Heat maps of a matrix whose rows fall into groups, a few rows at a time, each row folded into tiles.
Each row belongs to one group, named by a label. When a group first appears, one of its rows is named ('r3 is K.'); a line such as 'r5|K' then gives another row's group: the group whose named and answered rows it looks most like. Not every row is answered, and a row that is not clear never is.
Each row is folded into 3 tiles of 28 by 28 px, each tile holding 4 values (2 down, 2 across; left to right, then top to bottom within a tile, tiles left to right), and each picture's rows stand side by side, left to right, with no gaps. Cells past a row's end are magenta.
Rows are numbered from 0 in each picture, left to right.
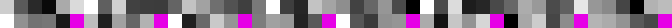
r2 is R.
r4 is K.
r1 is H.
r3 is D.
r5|H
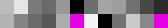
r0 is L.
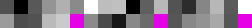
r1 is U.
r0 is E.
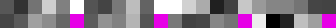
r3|R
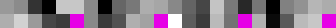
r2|K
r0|D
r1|E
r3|E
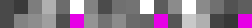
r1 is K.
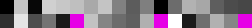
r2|R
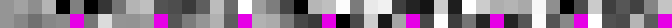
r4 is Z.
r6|Z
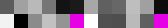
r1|K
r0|R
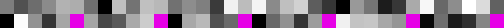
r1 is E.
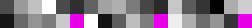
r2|D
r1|R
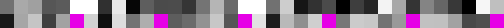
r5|D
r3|H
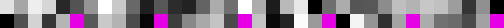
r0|Z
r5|L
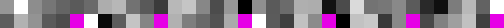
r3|K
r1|R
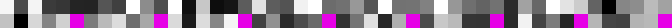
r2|H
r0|H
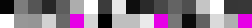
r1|H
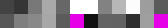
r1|Z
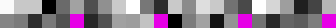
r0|U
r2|Z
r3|U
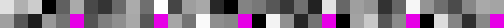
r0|U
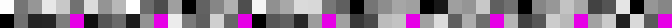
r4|E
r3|Z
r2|K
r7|U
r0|Z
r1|Z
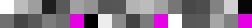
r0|U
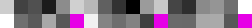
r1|D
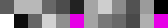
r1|L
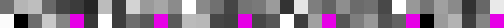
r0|R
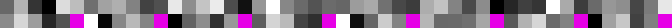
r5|L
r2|Z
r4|R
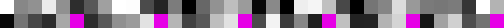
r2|E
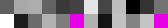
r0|R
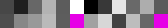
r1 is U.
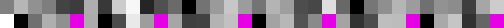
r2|E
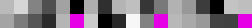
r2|D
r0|L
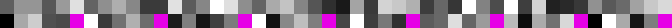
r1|R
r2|Z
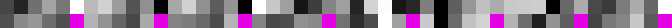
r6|U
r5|E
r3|U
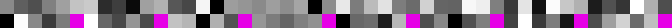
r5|Z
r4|Z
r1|D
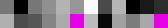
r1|H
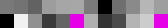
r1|E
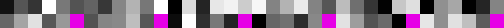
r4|D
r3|Z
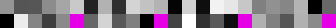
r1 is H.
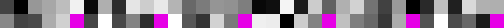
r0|E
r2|K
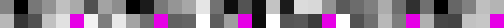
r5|E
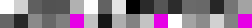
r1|H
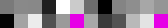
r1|E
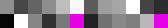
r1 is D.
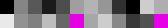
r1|D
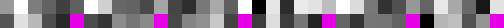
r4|U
